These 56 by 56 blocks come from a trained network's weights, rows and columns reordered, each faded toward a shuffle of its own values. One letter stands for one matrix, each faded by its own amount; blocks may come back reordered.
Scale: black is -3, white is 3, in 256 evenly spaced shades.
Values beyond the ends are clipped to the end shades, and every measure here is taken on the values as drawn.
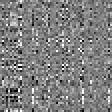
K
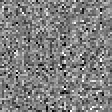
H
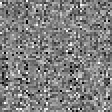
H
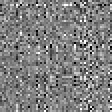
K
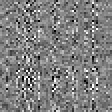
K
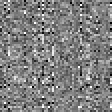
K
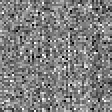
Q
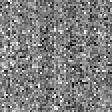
Q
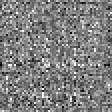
H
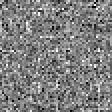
H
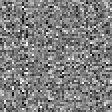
H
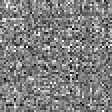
H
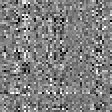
K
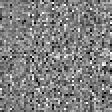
H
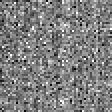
Q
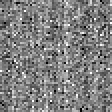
Q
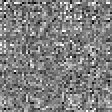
H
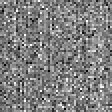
Q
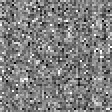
Q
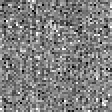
Q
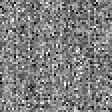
Q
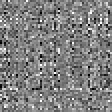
K
